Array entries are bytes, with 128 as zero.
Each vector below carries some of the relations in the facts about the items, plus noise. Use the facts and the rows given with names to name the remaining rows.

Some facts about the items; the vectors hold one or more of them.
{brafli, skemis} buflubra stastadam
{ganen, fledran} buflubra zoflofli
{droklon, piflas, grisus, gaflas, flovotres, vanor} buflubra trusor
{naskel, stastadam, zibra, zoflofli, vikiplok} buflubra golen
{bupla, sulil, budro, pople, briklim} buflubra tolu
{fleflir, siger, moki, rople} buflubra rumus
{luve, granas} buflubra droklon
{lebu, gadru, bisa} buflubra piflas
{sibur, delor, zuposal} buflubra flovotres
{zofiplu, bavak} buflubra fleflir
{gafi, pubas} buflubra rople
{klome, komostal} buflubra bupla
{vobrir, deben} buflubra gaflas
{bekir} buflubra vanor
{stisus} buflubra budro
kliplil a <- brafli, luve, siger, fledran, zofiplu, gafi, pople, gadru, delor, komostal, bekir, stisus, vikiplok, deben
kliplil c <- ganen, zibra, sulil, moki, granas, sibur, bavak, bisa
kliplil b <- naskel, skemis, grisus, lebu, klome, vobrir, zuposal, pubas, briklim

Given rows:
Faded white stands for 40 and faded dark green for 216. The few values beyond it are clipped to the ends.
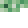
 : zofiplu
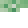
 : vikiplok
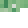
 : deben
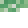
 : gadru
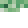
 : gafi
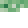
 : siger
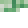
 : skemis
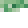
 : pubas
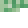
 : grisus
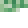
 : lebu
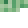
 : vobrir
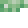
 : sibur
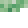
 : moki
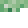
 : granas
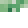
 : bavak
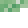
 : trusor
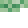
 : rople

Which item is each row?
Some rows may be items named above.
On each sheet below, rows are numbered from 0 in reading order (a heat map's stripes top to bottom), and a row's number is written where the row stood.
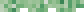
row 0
brafli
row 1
zoflofli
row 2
vobrir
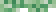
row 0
lebu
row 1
fleflir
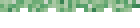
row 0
moki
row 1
piflas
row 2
vobrir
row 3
bisa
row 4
zuposal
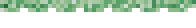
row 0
gafi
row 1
rople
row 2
stastadam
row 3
sulil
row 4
delor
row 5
naskel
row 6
stisus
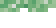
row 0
delor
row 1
gaflas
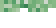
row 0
zuposal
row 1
droklon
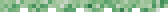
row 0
golen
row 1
rumus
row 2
ganen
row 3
siger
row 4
granas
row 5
klome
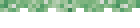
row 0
bekir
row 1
stastadam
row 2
fledran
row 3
flovotres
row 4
luve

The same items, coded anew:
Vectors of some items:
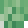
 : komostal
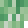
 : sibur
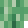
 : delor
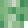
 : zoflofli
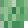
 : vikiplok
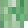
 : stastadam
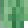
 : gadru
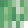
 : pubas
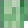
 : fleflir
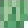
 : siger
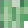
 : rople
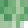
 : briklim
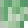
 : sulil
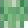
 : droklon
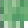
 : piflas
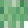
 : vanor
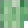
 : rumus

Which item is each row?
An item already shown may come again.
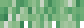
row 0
granas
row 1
flovotres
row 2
golen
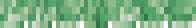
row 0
zibra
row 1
bisa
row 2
grisus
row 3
gadru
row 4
sulil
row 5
vobrir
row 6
lebu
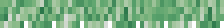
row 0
granas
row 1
brafli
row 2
ganen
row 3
zuposal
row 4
gafi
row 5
piflas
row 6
naskel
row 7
gafi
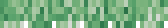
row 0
grisus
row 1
siger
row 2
skemis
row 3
zofiplu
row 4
fledran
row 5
moki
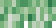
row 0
ganen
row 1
bavak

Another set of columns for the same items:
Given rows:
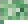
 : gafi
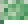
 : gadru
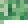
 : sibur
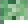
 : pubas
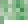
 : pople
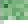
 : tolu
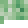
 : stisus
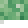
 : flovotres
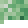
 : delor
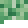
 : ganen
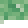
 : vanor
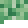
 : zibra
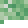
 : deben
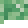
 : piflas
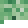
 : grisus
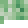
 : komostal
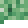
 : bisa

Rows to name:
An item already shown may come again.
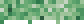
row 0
bisa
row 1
vobrir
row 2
delor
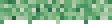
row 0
vobrir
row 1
bavak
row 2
fleflir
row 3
skemis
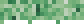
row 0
zuposal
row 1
granas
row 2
siger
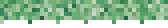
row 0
rople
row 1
lebu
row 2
sulil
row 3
gafi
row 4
grisus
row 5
skemis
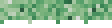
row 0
zofiplu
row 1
rumus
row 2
pubas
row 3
moki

